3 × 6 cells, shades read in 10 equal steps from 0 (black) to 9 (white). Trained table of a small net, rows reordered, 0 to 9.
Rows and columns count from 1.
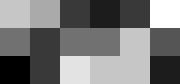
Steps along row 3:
up up down same down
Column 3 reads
2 4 8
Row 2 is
4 2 4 4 7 3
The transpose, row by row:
7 4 0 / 6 2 2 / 2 4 8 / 1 4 7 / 2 7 7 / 9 3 1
